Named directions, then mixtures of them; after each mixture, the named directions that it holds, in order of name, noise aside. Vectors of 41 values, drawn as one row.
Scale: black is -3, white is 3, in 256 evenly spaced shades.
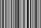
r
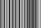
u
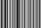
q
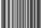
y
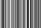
r, y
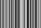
r, u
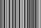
u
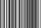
q, u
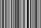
r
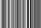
r, y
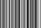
r, u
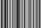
q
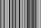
u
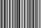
q, u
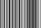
u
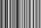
q, y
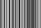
u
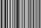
q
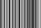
u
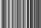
r, y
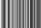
y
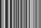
u, y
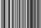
u, y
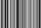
q, u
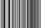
u, y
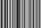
q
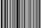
q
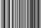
u, y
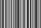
r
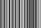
u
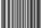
y
